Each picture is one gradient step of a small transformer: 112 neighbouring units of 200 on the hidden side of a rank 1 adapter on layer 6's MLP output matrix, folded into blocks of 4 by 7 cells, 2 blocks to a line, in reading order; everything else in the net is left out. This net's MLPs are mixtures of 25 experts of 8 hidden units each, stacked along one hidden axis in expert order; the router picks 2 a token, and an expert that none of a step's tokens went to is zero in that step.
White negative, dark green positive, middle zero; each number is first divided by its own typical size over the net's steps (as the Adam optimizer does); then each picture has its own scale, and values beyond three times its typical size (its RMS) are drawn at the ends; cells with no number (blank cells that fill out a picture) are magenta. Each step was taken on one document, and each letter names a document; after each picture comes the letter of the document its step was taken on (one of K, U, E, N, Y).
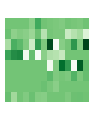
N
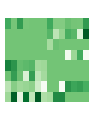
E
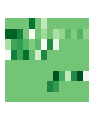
N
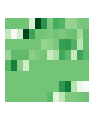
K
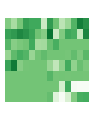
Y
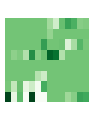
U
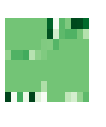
U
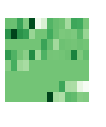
K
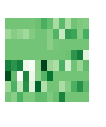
E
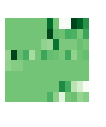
Y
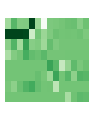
N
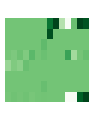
U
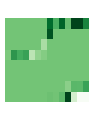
U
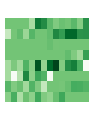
E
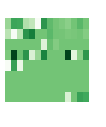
Y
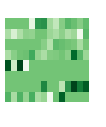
E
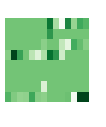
U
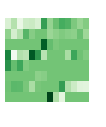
Y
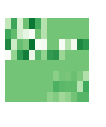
N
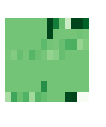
U
